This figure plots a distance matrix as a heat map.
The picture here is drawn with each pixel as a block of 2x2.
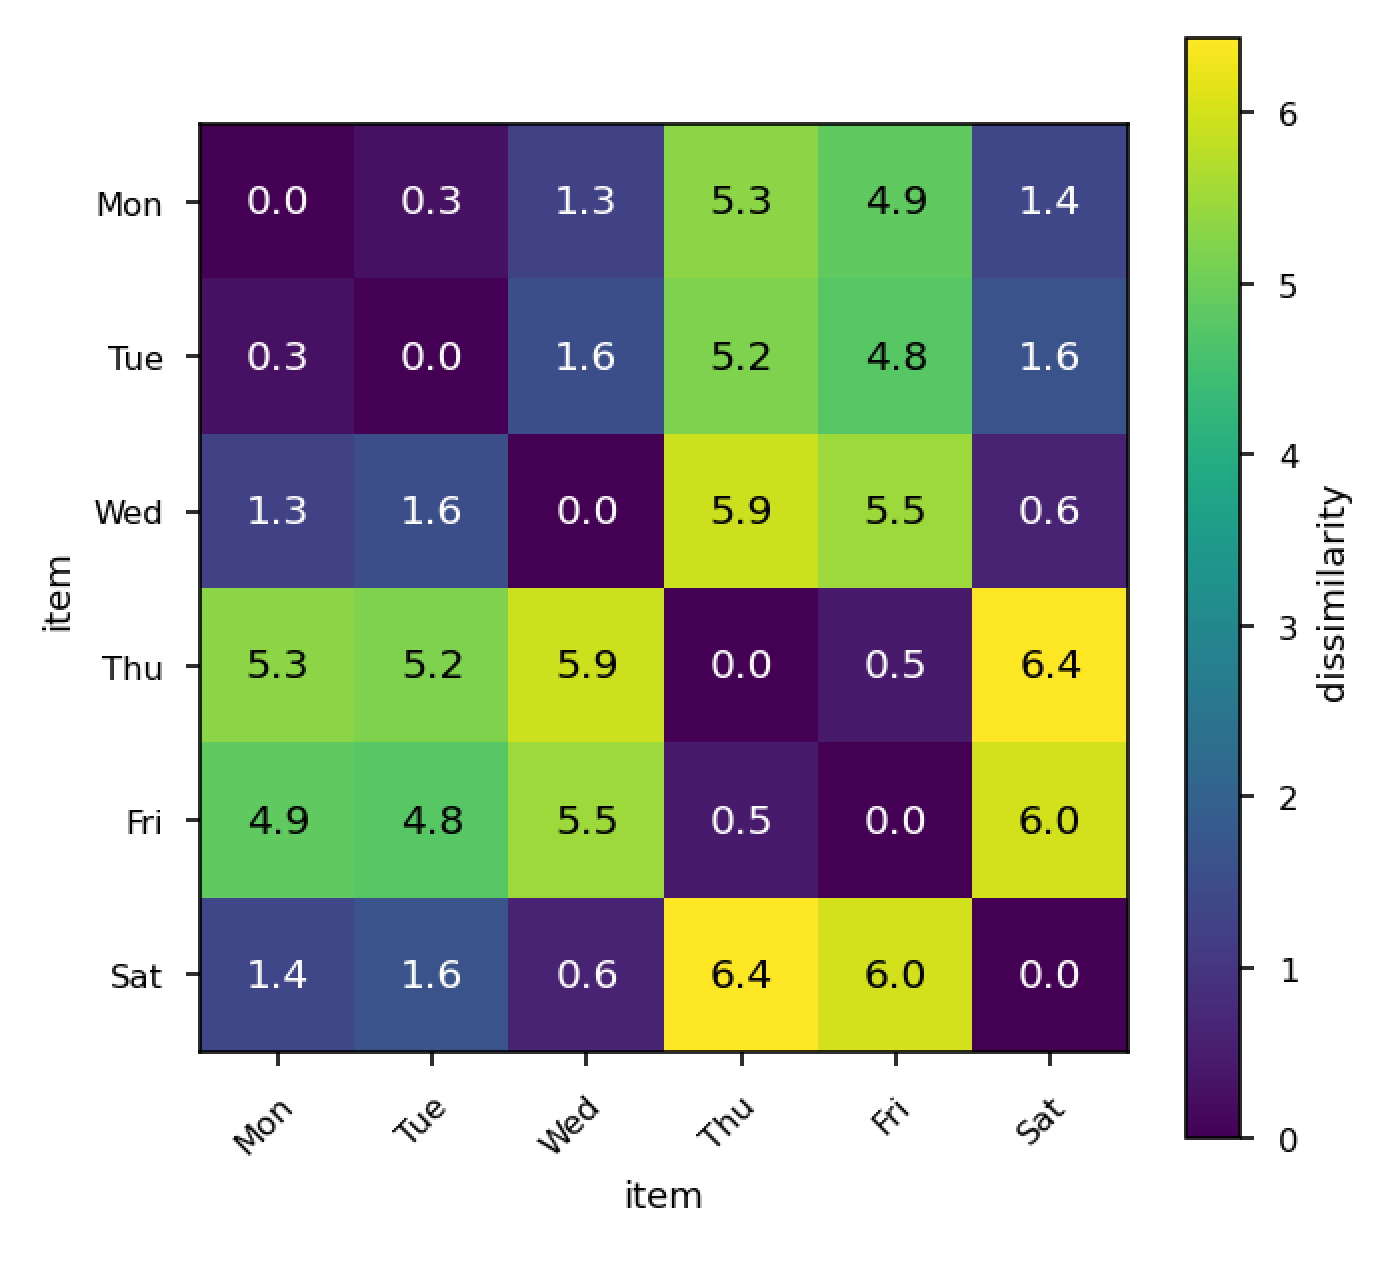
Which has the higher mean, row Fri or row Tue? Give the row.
Fri
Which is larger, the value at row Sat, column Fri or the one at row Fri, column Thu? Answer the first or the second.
the first
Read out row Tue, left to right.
0.3 0.0 1.6 5.2 4.8 1.6
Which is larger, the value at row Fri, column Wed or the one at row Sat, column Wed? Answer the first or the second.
the first
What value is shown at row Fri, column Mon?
4.9
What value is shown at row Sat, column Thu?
6.4
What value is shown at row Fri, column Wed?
5.5
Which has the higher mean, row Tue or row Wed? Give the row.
Wed
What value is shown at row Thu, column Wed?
5.9
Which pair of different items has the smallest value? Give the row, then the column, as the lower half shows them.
Tue, Mon
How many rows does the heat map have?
6
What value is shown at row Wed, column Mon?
1.3
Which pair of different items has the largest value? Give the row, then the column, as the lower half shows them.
Sat, Thu
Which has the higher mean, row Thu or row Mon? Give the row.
Thu
